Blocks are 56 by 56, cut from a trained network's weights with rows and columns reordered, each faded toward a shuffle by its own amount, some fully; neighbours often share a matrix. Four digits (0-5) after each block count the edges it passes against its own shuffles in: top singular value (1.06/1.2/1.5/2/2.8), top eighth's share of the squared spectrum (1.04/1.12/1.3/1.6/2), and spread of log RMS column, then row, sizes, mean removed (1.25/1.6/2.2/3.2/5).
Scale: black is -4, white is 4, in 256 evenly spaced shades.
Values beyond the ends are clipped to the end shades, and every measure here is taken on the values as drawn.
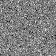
0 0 0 0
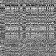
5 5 1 3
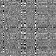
4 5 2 1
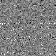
3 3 1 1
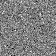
2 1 0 0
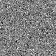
1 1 0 0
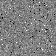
0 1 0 0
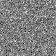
0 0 0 0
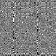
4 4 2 1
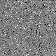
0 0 0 0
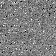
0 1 0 0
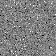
1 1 0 0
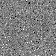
0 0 0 0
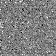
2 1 0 0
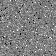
0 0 0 0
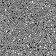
0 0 0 0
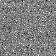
2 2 1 0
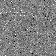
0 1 0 0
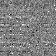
3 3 1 1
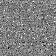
2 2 0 0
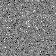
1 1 0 0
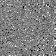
2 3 1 2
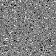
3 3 0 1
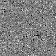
2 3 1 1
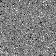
0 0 0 0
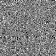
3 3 1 1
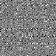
3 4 1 2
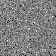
1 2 0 0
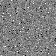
2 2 0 0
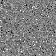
2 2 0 0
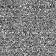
3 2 0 1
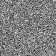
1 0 0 0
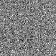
3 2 0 1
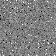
2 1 0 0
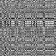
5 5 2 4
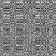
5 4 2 3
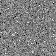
1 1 0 0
